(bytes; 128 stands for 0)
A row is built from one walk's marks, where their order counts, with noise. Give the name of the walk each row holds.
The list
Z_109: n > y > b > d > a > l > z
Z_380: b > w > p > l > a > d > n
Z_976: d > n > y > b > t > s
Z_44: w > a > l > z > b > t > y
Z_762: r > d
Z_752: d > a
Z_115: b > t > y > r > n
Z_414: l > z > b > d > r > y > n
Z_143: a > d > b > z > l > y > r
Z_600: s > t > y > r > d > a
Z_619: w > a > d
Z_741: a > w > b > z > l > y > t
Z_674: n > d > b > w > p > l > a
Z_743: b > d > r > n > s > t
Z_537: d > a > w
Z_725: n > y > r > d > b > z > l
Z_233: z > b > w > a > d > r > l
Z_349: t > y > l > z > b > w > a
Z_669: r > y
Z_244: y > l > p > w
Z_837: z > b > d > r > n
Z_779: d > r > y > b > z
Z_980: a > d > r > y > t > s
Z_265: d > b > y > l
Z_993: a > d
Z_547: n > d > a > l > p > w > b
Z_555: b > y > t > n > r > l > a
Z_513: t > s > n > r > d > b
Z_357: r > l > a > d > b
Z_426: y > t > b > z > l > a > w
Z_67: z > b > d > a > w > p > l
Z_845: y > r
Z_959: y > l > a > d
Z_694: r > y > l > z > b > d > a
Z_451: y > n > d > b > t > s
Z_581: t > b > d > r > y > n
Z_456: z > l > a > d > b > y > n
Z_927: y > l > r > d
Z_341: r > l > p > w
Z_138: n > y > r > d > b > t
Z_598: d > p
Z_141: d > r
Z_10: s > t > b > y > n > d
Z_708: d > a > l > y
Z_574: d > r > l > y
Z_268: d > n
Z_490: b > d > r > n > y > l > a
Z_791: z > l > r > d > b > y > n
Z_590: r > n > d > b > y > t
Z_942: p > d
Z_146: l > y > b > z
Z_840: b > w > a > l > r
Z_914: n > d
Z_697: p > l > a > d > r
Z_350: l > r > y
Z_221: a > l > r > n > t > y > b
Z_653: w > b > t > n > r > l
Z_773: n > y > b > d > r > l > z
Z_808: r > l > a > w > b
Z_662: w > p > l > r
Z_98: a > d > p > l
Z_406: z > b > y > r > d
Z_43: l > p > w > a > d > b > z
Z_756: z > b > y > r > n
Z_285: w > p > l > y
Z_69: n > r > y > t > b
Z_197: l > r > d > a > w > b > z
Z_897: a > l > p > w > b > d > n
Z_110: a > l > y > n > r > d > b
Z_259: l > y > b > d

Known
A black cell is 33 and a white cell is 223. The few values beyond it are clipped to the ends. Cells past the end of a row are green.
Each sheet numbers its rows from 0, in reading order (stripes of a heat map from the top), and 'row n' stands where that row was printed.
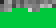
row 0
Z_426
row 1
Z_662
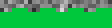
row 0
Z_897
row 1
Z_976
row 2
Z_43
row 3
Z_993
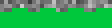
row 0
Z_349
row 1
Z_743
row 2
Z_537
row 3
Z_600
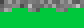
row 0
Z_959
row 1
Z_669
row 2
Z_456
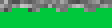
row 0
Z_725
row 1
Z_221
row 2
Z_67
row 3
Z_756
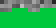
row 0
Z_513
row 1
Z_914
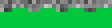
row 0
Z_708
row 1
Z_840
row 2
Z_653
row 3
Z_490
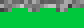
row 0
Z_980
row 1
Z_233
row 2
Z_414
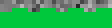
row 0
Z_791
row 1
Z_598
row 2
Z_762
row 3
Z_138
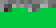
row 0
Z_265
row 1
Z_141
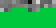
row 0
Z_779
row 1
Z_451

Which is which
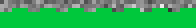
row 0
Z_69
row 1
Z_837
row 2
Z_143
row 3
Z_927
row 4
Z_98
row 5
Z_285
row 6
Z_110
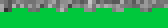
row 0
Z_574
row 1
Z_581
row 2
Z_146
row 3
Z_674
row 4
Z_244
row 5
Z_694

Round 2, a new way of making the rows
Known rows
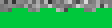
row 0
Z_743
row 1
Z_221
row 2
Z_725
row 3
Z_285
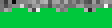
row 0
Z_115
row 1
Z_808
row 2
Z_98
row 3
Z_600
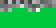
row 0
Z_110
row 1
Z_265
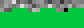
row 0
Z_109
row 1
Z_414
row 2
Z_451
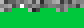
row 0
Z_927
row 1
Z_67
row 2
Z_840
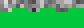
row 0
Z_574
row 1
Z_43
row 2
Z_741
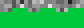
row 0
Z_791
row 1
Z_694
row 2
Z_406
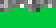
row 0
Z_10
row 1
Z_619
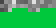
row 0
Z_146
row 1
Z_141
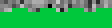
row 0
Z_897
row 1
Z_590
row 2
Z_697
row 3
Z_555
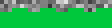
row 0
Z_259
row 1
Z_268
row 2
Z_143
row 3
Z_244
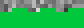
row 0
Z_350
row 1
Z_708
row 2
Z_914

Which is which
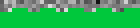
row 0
Z_779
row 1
Z_773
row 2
Z_357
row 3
Z_756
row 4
Z_138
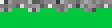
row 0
Z_662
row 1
Z_959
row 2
Z_976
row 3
Z_845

